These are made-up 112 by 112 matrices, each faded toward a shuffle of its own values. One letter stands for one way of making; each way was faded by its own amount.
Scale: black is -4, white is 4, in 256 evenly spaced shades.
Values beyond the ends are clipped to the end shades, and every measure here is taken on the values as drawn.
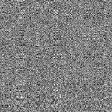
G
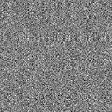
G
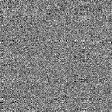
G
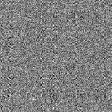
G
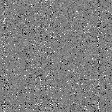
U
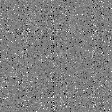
U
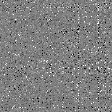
U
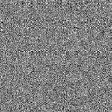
G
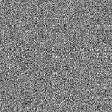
G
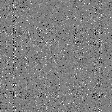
U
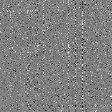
U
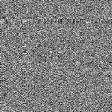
G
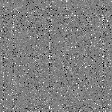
U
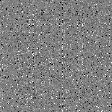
U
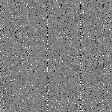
U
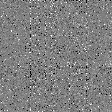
U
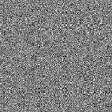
G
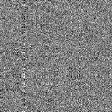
G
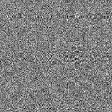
G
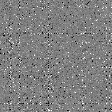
U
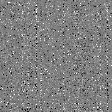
U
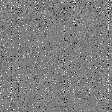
U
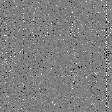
U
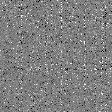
U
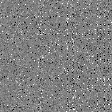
U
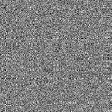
G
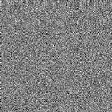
G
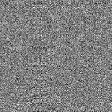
G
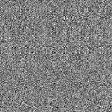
G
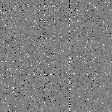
U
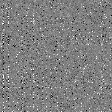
U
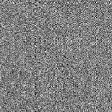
G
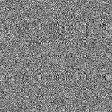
G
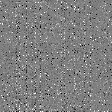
U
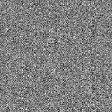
G
